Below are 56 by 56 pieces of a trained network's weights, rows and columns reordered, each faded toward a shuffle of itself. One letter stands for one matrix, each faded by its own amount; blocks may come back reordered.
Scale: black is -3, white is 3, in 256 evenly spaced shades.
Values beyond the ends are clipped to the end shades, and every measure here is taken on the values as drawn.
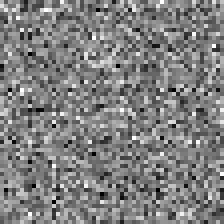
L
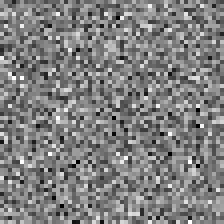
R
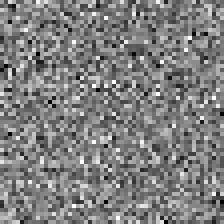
R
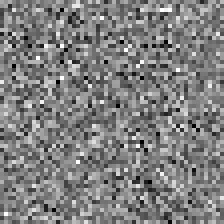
R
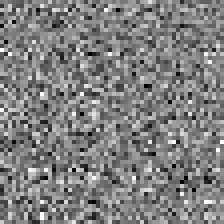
L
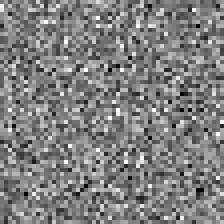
R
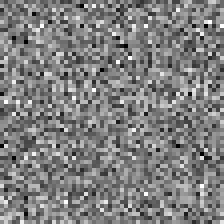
R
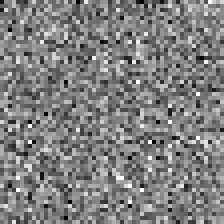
L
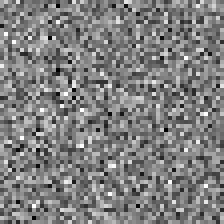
R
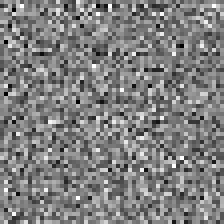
L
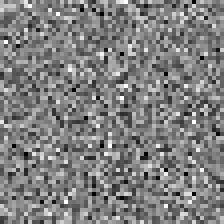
R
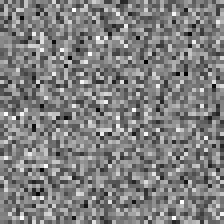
R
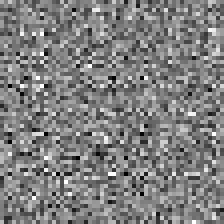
L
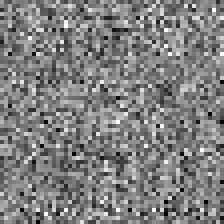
L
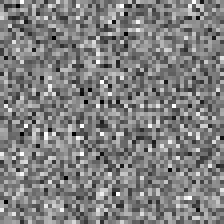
R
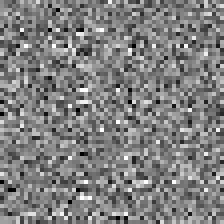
L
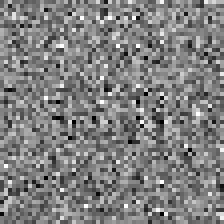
R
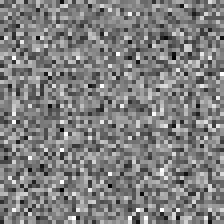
L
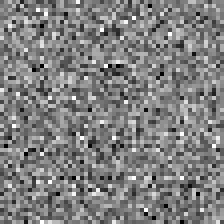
R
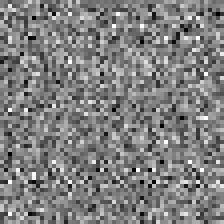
L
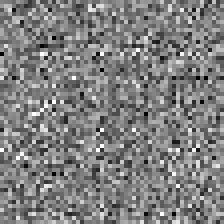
L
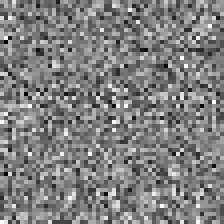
L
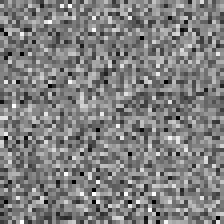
R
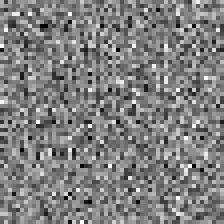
L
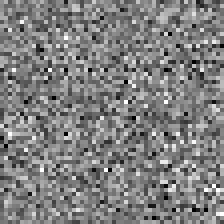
R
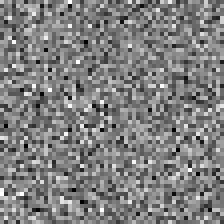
R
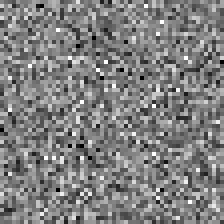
R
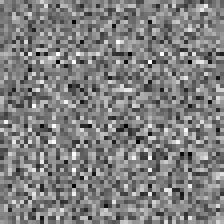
L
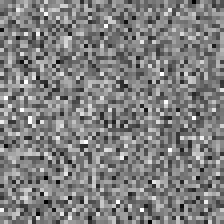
R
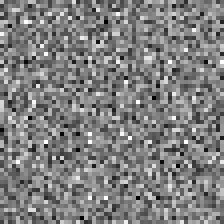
R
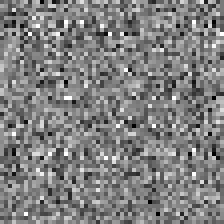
L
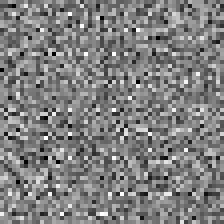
L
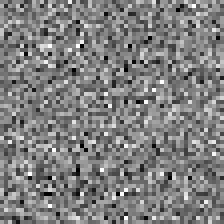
R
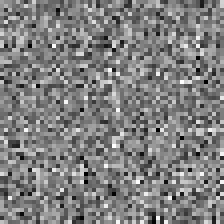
L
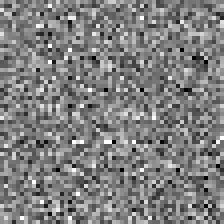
L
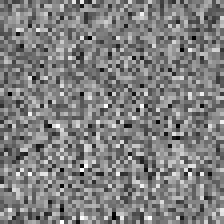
L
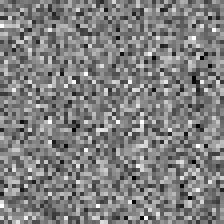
R
